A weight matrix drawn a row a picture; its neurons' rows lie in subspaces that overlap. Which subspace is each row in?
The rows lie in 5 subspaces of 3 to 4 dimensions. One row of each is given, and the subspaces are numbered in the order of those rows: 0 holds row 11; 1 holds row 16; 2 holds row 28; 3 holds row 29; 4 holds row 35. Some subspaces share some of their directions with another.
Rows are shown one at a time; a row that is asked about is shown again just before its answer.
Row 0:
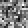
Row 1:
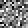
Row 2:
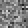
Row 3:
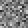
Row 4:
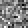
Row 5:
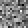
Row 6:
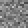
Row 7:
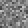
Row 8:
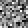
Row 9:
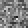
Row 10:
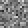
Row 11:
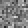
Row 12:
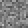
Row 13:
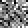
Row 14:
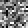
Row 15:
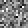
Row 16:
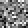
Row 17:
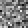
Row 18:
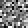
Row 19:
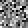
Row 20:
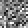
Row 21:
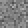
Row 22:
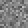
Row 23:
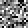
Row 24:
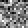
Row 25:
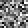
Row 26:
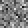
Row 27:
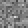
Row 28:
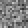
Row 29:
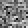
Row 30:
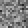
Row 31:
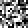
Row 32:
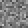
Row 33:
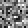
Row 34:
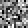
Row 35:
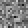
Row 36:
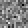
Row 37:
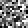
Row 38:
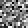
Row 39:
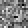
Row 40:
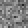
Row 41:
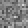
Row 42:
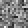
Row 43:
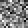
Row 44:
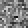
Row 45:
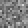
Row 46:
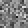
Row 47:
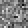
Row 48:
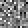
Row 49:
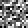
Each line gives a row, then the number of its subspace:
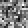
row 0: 1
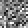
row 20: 1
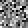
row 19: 2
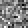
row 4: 4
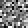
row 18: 0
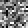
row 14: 1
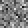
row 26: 4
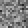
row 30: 1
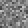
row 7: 2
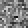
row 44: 3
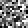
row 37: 2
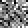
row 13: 4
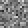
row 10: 1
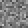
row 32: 4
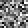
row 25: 2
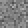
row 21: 2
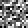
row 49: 1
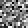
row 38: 0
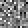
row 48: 4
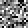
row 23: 1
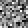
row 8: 2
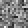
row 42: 0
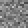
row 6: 2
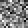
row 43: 1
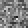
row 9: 3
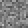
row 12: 4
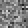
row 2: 1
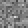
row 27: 4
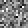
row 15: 0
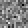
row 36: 3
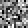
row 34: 3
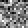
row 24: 1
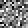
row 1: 0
